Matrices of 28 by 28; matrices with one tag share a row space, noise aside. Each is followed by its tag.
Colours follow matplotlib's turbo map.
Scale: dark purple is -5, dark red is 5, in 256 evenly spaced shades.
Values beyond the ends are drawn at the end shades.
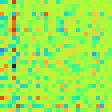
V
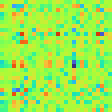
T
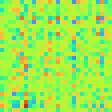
T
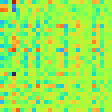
V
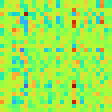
T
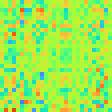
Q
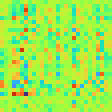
T
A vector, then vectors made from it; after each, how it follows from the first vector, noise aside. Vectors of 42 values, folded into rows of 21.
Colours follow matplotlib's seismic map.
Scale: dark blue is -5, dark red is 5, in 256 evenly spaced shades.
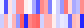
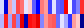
scaled up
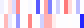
partly zeroed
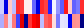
scaled up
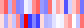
negated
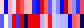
scaled up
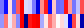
scaled up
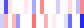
partly zeroed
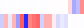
partly zeroed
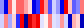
scaled up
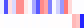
partly zeroed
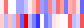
negated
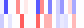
partly zeroed
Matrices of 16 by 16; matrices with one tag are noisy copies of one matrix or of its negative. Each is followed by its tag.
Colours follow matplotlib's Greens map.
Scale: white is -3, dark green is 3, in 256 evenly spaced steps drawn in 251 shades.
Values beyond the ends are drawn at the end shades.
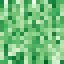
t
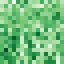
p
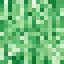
t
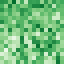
p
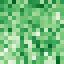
p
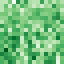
p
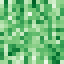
t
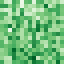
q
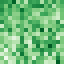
p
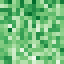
q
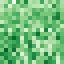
p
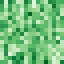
t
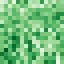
p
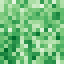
p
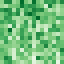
q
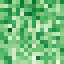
q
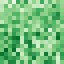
p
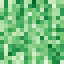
t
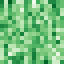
t
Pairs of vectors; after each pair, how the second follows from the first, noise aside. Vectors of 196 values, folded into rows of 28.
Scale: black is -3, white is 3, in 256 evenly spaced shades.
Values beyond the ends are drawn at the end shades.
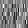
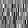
copied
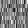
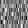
shuffled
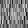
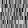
shuffled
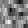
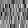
shuffled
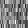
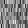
copied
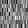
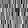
shuffled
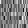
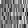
copied
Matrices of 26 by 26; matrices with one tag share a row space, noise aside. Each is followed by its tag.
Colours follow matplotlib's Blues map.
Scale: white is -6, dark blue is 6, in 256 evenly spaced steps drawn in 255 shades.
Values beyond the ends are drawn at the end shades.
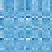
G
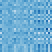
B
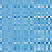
B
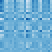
G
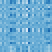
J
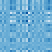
J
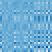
B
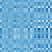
B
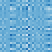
J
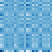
G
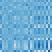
B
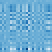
J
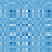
J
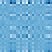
J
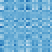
G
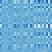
B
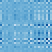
B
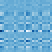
G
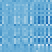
B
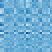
G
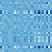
B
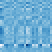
G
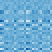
G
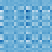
G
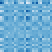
G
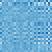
B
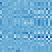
B
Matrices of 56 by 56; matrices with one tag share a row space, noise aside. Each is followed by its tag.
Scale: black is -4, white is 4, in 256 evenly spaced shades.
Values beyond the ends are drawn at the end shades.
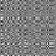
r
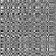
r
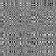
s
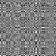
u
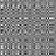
r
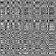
r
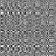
r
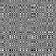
s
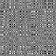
s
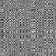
s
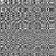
r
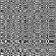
r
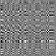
r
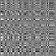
r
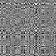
u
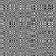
s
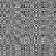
u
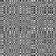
s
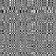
s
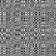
u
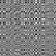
u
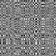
u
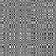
s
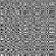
r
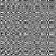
r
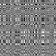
u
